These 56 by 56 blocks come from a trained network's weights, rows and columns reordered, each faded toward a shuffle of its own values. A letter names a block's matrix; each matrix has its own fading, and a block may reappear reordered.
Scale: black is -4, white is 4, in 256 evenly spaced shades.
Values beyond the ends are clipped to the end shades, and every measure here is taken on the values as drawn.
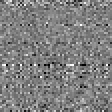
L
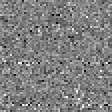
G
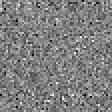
G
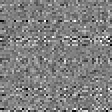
L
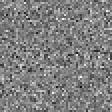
G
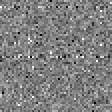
G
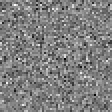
G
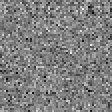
G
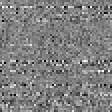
L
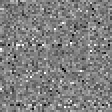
G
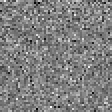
G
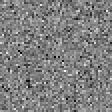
G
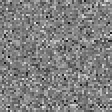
G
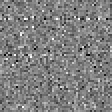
G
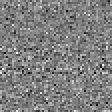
G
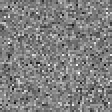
G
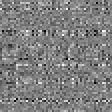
L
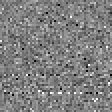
G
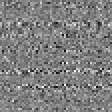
L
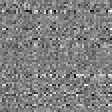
L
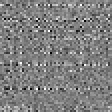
L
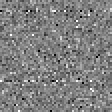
G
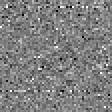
G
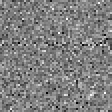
G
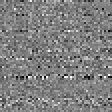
L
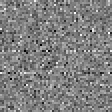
G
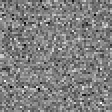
G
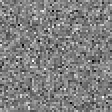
G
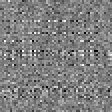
L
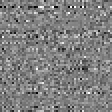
L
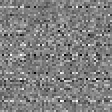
L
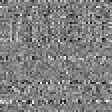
L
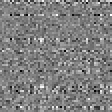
L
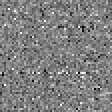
G
